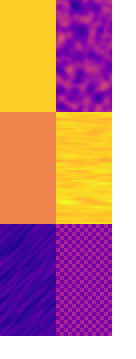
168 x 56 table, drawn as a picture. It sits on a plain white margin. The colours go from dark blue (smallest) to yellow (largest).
It is made of 3 by 2 panels. Panel 1,1: very high, flat. Panel 1,2: low, blotchy. Panel 2,1: high, flat. Panel 2,2: very high, streaked across, faint in contrast. Panel 3,1: very low, slanting up to the right, faint in contrast. Panel 3,2: low, checkered.
